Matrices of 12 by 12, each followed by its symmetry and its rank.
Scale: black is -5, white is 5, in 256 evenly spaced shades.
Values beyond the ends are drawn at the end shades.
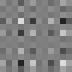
symmetric, rank one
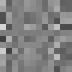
neither, rank two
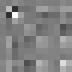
symmetric, rank two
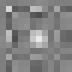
symmetric, rank two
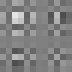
symmetric, rank one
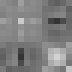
symmetric, rank two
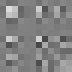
symmetric, rank two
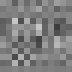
neither, rank two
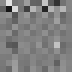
neither, rank two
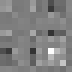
symmetric, rank two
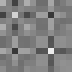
symmetric, rank two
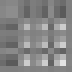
symmetric, rank one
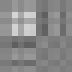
symmetric, rank one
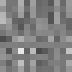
neither, rank two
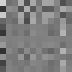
neither, rank two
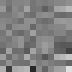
neither, rank two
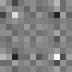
symmetric, rank two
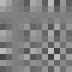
symmetric, rank one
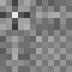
symmetric, rank two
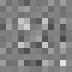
symmetric, rank two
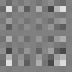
symmetric, rank one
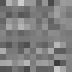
neither, rank two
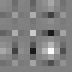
symmetric, rank one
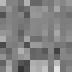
neither, rank two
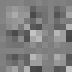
symmetric, rank two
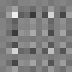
symmetric, rank one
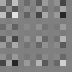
symmetric, rank one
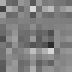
neither, rank two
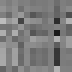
neither, rank two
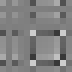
symmetric, rank one
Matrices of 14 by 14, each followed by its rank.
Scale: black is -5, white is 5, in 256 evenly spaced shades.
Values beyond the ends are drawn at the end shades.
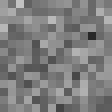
full rank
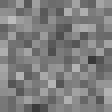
full rank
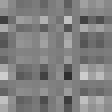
one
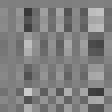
one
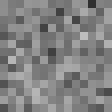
full rank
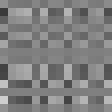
one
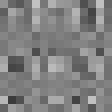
two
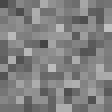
full rank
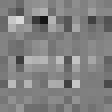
two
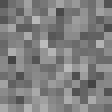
full rank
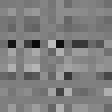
two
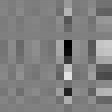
one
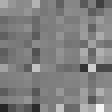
two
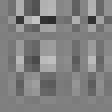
one
